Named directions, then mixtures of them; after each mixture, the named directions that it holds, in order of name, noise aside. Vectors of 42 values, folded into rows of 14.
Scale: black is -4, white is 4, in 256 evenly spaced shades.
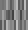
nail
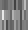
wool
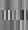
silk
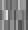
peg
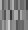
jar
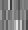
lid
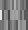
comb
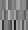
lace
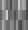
peg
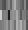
comb, lid, nail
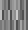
comb, jar, silk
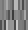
nail, wool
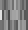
comb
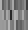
jar, wool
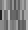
comb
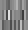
lace, silk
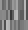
jar, nail, silk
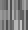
lid, silk, wool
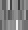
lid, nail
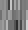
lid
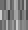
comb, lid, nail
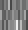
lid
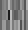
jar, lace, silk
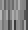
comb, lace, peg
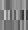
peg, silk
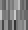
comb, lace
